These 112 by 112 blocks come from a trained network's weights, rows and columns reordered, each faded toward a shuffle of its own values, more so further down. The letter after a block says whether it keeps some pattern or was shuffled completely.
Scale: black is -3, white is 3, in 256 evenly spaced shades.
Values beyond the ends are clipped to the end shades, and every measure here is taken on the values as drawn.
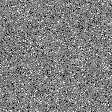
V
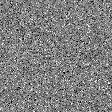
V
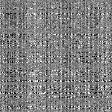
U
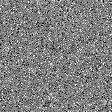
V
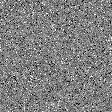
V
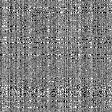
U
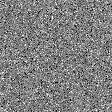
V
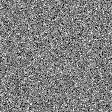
V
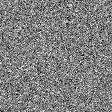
V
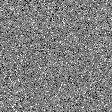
V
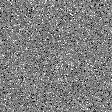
V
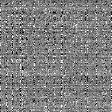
U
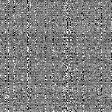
U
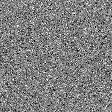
V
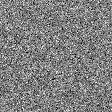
V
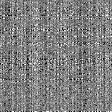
U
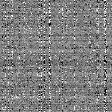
U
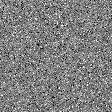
V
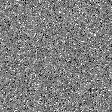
V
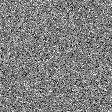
V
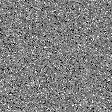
V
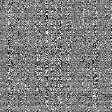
U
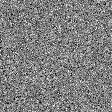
V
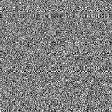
U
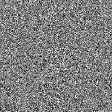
U
